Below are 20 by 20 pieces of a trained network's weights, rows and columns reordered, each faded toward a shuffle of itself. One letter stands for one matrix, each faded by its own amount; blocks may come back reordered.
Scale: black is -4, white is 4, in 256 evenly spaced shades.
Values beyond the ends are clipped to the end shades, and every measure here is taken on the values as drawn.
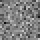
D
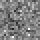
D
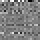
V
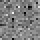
D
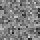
D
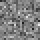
D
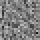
D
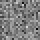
D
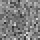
D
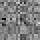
V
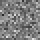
D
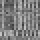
V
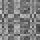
V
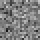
D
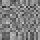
V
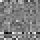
V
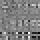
V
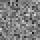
D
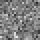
D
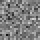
D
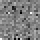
D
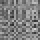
V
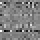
V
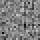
D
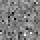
D
